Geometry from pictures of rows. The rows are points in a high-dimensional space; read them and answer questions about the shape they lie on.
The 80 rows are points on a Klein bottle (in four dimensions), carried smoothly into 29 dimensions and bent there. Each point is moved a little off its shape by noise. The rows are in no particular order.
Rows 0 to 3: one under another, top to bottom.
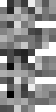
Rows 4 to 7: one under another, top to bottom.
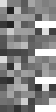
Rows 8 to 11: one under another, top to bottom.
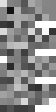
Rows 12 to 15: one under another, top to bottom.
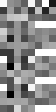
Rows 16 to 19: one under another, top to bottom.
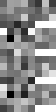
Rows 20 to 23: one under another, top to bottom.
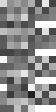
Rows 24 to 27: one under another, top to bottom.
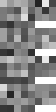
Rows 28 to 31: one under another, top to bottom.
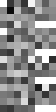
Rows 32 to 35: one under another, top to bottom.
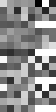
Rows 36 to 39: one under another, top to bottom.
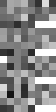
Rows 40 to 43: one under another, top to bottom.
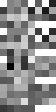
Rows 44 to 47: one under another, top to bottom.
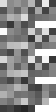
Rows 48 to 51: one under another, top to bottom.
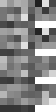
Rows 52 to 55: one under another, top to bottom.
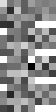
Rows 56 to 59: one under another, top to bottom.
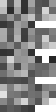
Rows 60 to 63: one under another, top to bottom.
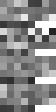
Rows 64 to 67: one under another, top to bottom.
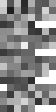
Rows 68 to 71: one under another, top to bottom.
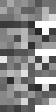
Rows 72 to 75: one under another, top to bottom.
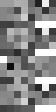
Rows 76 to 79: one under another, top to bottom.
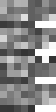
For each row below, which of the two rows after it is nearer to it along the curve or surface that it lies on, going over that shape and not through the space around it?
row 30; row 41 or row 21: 21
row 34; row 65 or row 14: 65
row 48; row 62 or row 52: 62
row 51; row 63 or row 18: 18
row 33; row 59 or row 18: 18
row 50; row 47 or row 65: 65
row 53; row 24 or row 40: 40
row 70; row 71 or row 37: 71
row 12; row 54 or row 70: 54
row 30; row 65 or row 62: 65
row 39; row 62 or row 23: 62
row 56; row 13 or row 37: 37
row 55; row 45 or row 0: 45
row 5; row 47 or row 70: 70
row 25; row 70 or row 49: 49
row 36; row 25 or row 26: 26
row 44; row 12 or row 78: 78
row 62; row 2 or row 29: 29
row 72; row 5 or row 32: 32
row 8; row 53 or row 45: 53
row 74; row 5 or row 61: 61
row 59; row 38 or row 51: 51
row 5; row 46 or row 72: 46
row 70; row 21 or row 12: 21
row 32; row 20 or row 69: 69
